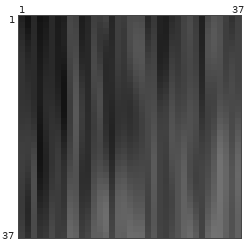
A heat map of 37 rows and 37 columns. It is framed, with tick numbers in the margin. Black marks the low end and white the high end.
Streaks run downward. The field climbs toward the bottom right. The ninth with the lowest average is the top left.
